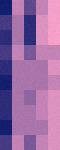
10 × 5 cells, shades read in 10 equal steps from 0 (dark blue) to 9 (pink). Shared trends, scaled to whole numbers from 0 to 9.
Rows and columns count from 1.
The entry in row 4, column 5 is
7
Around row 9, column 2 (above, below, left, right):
6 7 0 6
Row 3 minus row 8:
0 0 -5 1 1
